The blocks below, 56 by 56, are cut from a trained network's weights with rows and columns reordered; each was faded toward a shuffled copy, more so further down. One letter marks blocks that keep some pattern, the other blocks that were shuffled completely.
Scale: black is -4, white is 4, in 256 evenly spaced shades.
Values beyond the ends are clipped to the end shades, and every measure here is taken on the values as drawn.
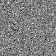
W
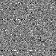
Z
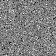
W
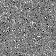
W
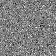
W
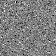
W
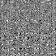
Z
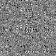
Z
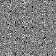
Z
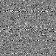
Z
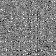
Z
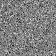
W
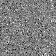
W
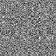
Z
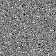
W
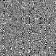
Z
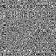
Z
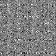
Z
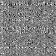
Z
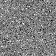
W
